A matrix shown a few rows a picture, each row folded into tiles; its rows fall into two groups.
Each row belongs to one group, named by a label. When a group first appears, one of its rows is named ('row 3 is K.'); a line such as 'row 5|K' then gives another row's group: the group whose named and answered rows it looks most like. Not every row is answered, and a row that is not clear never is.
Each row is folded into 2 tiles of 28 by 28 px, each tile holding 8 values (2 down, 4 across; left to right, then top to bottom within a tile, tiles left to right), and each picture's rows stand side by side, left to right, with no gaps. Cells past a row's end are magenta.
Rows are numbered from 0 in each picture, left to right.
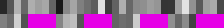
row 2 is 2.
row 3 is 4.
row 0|4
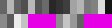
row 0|2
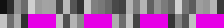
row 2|4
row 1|2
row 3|2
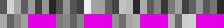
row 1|2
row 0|2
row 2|2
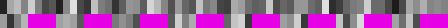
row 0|2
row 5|4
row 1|4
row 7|4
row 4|4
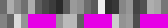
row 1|4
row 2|4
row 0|2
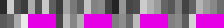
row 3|2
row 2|2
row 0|2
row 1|2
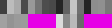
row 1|4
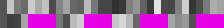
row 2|4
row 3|4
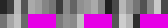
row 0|4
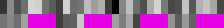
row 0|2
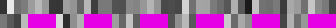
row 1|2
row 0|2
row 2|4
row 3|4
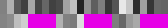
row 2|2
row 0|2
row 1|2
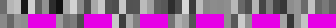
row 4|2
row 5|2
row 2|2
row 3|4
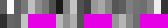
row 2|4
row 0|2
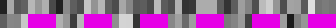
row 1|2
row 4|4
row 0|2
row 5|2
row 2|4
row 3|2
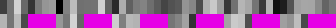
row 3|4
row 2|2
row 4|4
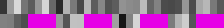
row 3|4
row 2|2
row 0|4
